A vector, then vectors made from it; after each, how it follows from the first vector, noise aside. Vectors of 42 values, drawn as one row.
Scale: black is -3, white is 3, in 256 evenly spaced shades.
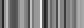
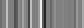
partly zeroed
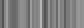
shrunk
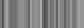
shrunk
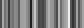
wrapped around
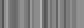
shrunk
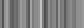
shrunk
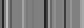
partly zeroed
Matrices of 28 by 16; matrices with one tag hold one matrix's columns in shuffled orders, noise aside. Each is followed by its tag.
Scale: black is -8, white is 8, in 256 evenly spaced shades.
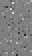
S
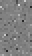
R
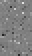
S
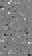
S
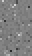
R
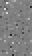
S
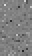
R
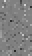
R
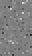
S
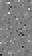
S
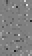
R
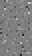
S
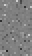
R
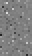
S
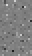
R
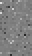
S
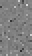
R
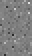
S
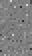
R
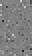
R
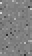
S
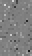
R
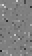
R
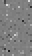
R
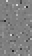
R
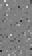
R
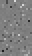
R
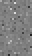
S
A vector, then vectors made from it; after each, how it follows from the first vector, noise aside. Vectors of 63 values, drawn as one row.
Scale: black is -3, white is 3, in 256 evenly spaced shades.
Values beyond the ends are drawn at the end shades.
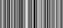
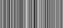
shrunk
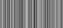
shrunk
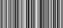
reversed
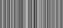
shrunk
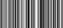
reversed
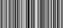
reversed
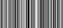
reversed
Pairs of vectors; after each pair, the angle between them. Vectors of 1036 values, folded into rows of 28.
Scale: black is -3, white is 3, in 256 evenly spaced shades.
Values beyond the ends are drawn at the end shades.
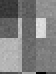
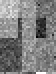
nearly opposite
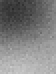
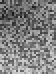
partly aligned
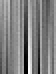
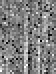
partly opposed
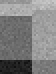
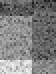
nearly opposite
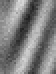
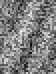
partly opposed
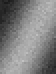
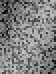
partly aligned
